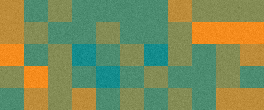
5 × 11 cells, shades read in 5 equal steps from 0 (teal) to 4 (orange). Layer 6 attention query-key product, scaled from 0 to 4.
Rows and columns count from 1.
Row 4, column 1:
2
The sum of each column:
13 11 9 6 5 7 5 10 9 13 13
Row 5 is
1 3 2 3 1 2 1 2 1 3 3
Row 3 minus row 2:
1 -1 1 -1 -1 1 -1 0 -3 -2 -1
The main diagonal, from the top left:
3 2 2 1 1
